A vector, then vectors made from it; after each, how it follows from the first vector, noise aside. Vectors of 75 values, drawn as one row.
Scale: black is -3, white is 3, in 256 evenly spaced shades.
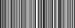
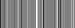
partly zeroed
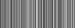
shrunk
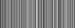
shrunk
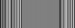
partly zeroed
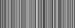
shrunk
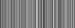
shrunk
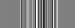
partly zeroed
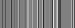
partly zeroed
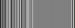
partly zeroed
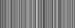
shrunk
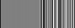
partly zeroed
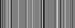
partly zeroed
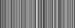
shrunk
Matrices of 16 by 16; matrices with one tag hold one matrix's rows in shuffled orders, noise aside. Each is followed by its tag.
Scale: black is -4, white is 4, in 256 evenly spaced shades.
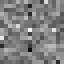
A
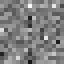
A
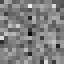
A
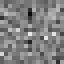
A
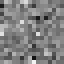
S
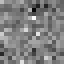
S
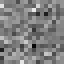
S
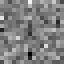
A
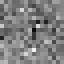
S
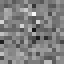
S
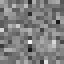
A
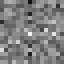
A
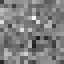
S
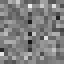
A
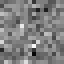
S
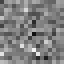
S
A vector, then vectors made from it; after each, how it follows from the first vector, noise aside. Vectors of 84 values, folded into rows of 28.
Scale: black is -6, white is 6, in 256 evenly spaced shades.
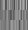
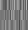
sign-scrambled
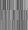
sign-scrambled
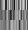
scaled up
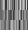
scaled up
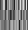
scaled up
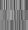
sign-scrambled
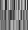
scaled up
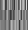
scaled up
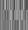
sign-scrambled
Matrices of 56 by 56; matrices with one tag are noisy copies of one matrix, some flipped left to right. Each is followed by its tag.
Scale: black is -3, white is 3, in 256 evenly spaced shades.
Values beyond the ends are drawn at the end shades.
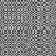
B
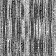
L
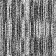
L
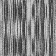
L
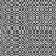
B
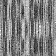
L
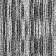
L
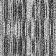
L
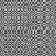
B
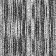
L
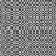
B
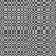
B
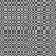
B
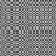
B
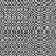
B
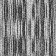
L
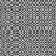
B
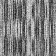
L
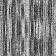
L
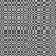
B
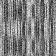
L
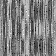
L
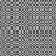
B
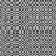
B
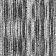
L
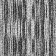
L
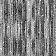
L
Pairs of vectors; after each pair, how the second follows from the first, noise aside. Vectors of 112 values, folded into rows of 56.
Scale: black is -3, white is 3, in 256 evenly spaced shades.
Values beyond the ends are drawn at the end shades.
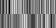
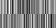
sign-scrambled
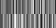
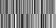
sign-scrambled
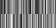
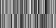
sign-scrambled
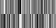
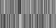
shrunk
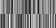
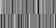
partly zeroed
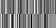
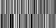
sign-scrambled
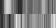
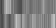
shrunk
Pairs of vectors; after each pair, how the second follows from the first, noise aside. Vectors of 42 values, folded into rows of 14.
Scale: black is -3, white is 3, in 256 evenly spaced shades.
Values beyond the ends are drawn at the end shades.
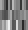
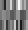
reversed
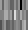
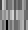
reversed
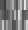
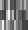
reversed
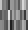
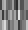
reversed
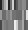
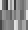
sign-scrambled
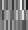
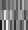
reversed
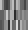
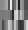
reversed
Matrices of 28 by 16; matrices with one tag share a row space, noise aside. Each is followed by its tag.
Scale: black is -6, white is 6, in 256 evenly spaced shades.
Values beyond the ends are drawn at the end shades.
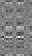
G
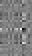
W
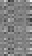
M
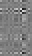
W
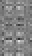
G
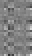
M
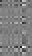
W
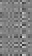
W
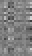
M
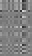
W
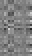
M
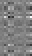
M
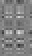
G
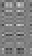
G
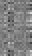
M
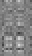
G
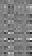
M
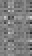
M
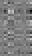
M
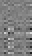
M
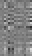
M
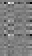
M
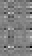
M
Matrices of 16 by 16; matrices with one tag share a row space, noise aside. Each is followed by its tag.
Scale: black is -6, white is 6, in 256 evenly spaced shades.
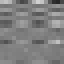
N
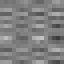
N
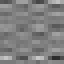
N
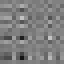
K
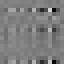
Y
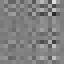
Y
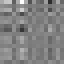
K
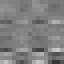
N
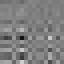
K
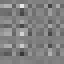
K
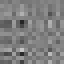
K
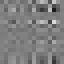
Y
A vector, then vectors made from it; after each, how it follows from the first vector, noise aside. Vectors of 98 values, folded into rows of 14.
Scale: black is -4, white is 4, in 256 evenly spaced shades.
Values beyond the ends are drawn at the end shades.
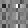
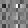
copied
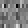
sign-scrambled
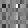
copied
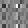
copied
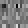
sign-scrambled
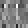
sign-scrambled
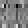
sign-scrambled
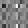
copied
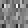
sign-scrambled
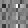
copied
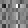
copied
